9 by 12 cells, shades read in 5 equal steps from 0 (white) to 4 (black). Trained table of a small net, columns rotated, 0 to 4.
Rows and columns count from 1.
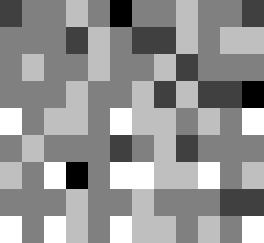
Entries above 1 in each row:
10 8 9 9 4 10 4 10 4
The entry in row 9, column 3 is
0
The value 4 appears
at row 1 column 6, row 4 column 12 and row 7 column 4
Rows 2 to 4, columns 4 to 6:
3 1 2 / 2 1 2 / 1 2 2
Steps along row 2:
same same up down up up same down up down same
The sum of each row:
26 23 22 26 13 24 14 24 12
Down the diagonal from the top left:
3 2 2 1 2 3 0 2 2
